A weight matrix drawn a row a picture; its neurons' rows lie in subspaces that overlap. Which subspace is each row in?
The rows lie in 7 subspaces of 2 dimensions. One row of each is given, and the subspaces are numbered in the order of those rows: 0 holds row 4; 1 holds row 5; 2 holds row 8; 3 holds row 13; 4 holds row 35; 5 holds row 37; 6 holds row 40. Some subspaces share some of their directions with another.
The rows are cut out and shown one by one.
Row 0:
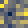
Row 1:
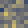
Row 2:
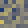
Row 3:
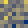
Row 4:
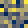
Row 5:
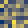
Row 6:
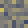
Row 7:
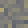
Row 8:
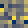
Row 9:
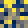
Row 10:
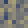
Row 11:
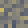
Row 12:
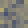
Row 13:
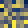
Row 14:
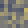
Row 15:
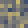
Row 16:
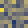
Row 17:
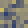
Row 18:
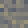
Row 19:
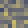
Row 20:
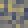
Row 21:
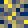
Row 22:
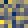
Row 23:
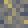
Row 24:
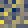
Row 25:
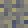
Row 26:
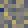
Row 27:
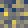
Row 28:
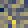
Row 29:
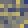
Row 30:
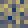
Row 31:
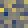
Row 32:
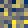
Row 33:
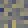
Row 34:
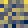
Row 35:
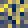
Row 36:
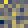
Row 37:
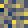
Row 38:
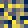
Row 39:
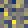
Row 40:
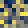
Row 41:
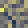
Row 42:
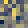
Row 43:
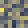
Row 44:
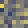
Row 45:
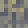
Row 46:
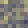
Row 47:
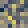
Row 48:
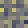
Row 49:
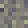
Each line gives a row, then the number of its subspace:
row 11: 0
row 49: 5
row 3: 3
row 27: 6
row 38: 2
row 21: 6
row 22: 1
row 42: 1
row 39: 3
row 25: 4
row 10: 3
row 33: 0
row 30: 4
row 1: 5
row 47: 4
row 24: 1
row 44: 5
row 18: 0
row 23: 6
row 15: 0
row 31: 6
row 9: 6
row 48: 4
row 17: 5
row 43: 0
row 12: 5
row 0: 5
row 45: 2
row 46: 3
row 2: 1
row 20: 2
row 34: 3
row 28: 4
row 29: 0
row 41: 4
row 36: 1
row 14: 2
